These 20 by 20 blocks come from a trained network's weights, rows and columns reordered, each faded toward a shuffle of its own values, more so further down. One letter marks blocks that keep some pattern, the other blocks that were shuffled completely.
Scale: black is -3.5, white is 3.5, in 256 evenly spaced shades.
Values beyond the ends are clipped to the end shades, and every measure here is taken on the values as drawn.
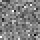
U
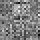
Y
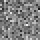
U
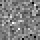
U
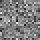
Y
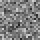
U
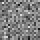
Y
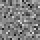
U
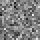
U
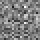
Y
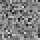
U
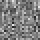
Y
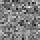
U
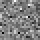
U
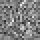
U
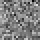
U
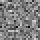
Y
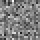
U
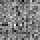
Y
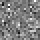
Y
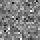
U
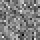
Y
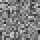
U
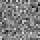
U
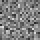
Y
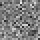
Y
